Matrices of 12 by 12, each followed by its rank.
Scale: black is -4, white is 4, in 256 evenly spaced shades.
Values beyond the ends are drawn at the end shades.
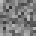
full rank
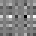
one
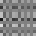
one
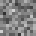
full rank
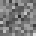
full rank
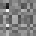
two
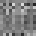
two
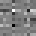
two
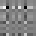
one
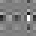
one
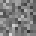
full rank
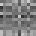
two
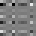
one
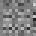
two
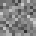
full rank
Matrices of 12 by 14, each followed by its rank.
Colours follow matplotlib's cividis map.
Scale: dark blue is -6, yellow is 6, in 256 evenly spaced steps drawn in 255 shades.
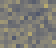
full rank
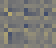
two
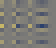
one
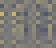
two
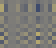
one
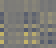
one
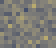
full rank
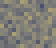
full rank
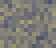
full rank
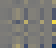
one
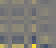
one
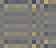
one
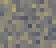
full rank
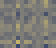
two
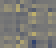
two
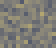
full rank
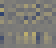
two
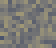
full rank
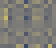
two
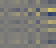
one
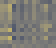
two
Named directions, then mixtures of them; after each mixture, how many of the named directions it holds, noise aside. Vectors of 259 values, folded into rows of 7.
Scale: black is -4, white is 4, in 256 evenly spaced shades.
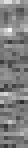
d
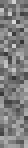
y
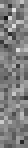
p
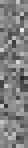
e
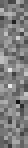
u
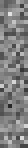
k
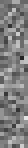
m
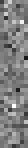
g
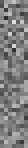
two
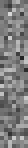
two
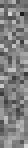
two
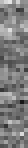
one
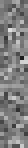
one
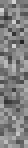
one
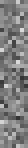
one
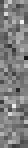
one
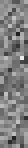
one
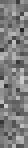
one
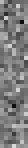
one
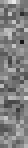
three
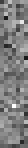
two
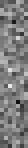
one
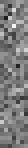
one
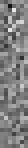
two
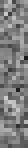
three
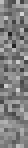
three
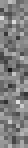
one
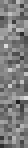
three
